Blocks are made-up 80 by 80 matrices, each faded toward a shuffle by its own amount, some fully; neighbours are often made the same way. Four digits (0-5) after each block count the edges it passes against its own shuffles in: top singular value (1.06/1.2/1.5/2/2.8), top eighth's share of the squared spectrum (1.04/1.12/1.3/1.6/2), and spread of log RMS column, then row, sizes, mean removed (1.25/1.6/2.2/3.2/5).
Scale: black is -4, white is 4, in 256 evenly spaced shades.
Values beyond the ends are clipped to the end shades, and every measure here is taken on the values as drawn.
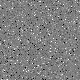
0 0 0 0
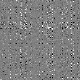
2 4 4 3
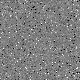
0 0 0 0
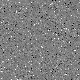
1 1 1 0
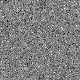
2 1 0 0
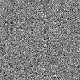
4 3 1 1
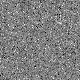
1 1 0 0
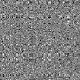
4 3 2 2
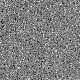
2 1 0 0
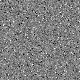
2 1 0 0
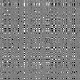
5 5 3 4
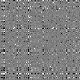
5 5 3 3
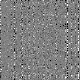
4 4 3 2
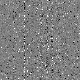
3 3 2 1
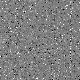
2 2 1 0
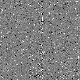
2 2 2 1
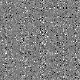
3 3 3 1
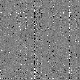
3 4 3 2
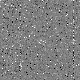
2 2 1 0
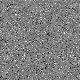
1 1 0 0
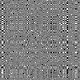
5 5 3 3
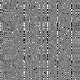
5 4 3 2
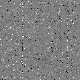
3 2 1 0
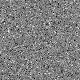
0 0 0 0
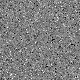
0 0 0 0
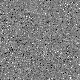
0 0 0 0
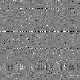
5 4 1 2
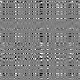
5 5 3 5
